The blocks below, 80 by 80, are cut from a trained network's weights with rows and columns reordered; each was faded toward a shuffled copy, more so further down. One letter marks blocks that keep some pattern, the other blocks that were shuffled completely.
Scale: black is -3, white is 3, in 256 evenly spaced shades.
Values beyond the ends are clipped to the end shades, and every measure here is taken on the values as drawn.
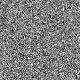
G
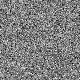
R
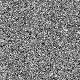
R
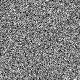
R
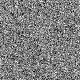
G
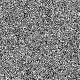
R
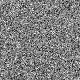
R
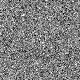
R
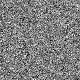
R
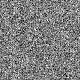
G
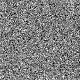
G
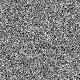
R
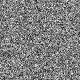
G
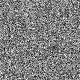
R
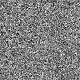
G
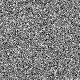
R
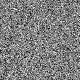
R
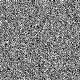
G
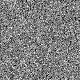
R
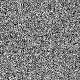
G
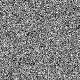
G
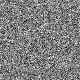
R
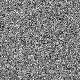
R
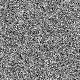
R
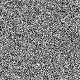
G
